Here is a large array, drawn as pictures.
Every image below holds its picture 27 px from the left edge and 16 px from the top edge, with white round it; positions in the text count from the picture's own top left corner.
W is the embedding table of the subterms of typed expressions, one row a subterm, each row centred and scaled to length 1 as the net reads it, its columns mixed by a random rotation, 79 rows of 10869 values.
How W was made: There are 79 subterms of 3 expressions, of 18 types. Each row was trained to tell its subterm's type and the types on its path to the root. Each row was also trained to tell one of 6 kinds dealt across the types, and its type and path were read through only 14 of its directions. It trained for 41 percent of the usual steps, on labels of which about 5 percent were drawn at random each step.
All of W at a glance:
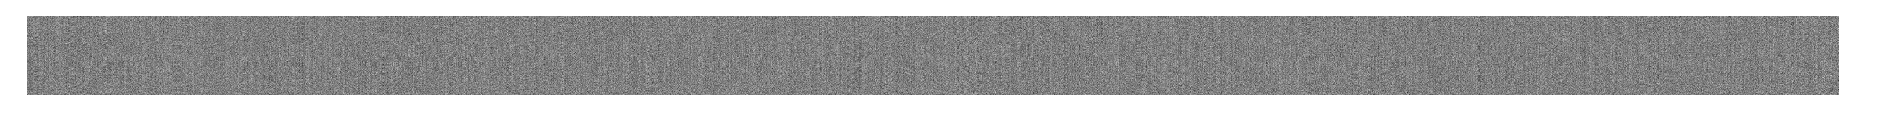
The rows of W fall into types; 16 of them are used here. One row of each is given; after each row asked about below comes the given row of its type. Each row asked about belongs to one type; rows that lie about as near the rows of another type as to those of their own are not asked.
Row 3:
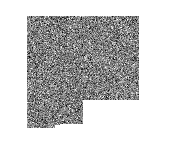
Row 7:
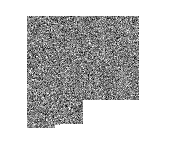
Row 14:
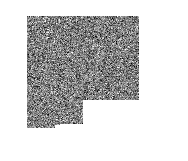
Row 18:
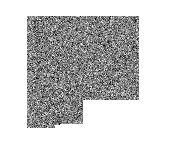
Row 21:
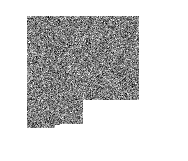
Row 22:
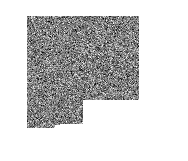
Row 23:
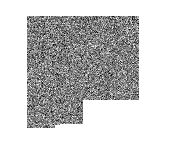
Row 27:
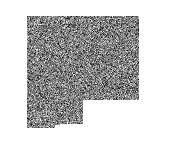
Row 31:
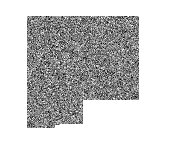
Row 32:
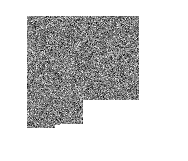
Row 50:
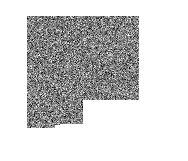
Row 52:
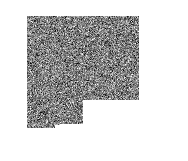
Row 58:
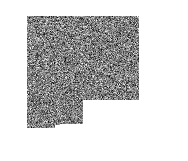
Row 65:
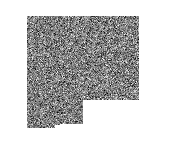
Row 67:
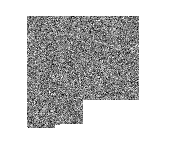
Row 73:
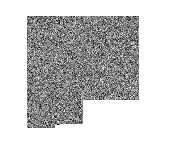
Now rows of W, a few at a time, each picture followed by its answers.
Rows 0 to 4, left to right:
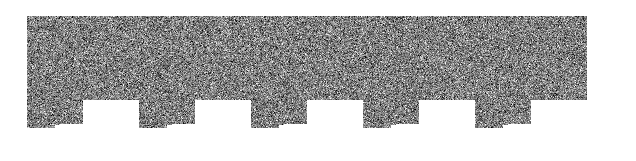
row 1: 67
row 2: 58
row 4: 3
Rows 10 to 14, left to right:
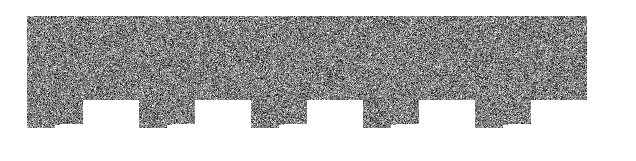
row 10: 58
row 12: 22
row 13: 73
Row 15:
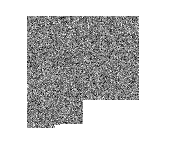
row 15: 52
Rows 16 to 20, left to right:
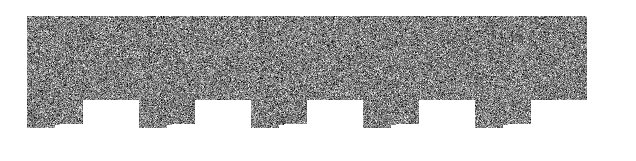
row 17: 58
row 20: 23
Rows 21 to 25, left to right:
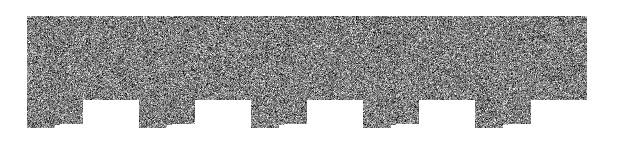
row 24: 32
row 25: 14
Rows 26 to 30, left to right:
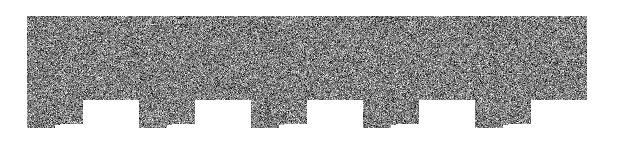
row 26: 18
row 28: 32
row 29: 73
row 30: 50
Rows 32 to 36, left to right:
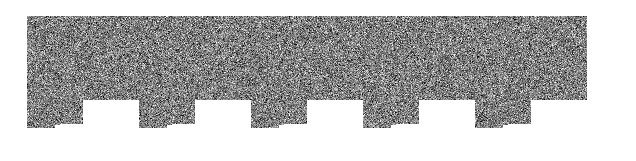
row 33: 50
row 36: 3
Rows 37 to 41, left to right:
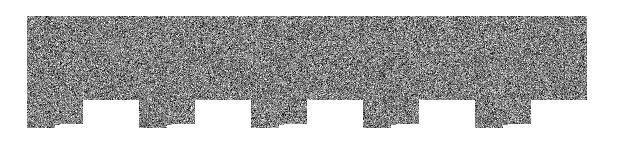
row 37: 31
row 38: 21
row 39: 27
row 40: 67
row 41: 52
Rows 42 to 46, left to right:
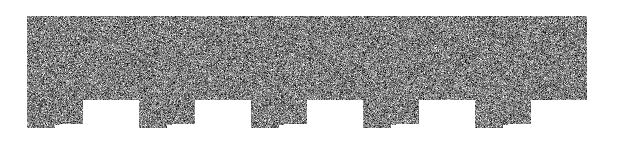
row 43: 52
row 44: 31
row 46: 23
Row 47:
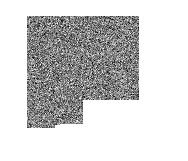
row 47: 23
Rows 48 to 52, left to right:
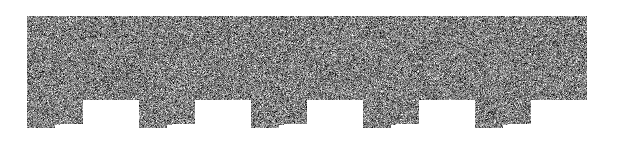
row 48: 14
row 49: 23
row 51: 32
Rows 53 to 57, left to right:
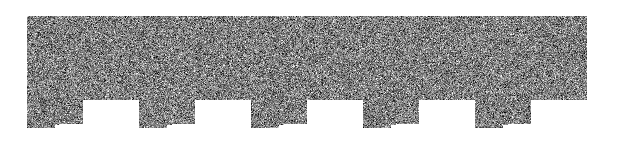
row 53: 32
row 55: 21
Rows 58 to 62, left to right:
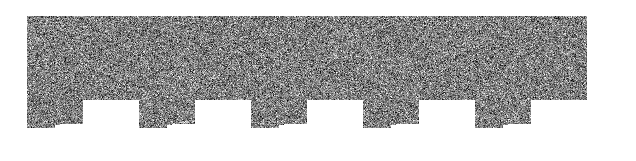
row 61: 32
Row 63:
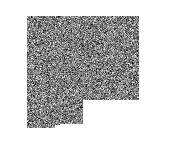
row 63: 50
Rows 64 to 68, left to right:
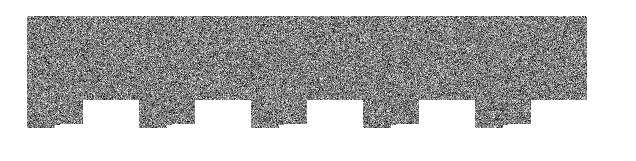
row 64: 50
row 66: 52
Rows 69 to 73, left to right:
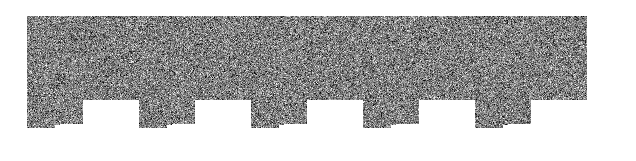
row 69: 14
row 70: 18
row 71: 50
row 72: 52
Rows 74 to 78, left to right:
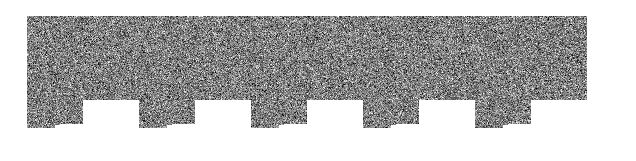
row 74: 58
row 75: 3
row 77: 67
